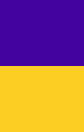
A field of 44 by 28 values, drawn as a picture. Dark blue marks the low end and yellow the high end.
The table splits into 2 rows of 1 panel. Panel 1,1: very low, flat. Panel 2,1: very high, flat.
